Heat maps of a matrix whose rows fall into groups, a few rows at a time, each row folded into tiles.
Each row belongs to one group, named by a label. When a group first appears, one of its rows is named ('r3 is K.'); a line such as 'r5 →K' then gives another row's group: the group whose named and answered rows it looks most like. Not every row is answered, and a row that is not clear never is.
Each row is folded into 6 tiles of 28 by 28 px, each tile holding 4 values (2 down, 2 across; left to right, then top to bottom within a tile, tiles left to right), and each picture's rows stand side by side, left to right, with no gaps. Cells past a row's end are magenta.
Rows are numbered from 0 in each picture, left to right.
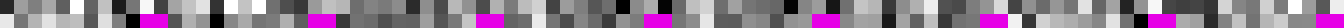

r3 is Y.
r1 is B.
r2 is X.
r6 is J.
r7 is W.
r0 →J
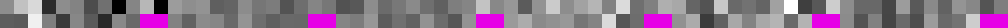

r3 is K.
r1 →Y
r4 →W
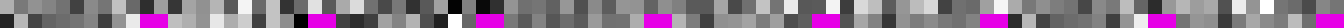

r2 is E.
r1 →J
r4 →W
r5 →B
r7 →B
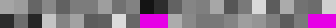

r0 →E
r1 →W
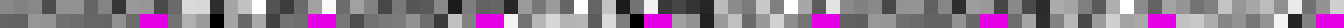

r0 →Y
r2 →E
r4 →W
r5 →Y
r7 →K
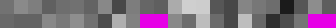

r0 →E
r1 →Y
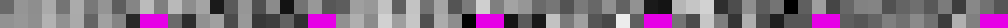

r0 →J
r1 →Y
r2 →J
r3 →E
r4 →Y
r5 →E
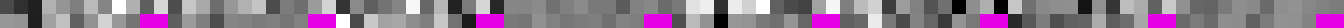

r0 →W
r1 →B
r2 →J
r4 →B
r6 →X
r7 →W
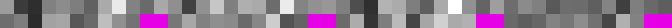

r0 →W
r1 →K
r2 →W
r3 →E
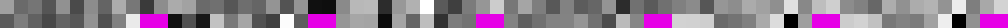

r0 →X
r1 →E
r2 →B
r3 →E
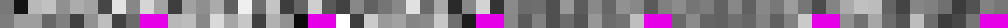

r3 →X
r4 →X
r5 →Y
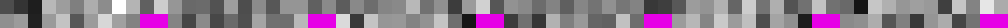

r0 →W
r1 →X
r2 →J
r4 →J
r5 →K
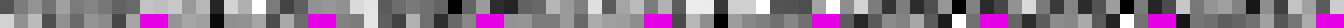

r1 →B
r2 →Y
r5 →E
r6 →E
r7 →X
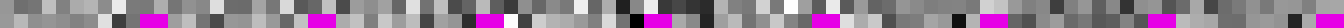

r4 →W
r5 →K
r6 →Y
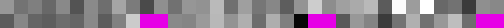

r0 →X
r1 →J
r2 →B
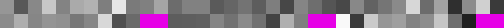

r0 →K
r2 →J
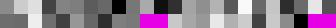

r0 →Y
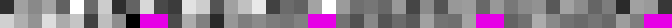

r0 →J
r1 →B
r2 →X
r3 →Y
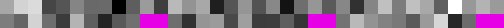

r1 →Y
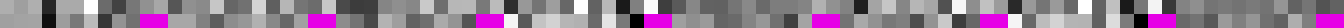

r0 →B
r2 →W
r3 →J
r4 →K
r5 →K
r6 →J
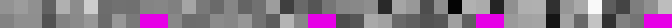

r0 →B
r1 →E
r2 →Y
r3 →B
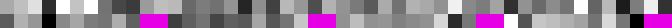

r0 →B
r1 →X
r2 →K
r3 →J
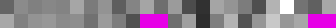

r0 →J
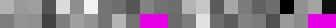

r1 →Y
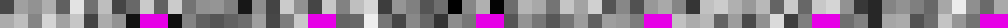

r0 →J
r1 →X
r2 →Y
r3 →B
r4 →K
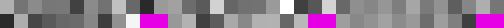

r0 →X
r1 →W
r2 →J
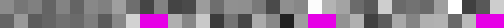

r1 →K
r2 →W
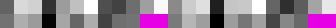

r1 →B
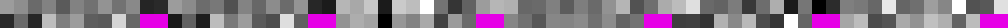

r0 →E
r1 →E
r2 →B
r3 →W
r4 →E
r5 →W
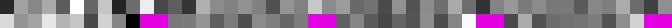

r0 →J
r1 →K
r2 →X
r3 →X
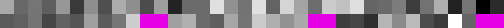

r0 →X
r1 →W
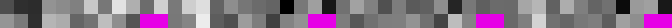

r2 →E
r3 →Y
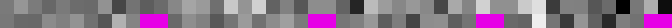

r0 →E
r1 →B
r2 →K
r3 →Y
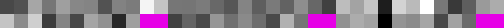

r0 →K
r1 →E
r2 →B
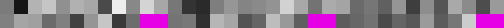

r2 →X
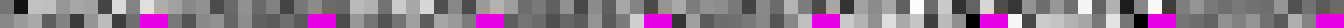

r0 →K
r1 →Y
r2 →B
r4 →X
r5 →J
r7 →E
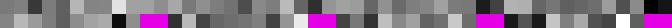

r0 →K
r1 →X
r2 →E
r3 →E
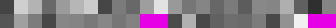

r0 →B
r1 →X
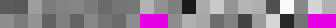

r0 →K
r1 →K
